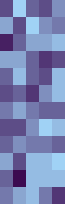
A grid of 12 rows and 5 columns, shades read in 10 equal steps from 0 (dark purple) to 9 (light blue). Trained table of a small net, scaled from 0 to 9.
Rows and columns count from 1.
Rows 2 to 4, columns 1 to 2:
7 3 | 1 4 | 7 7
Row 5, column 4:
3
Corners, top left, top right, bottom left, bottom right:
3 6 5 2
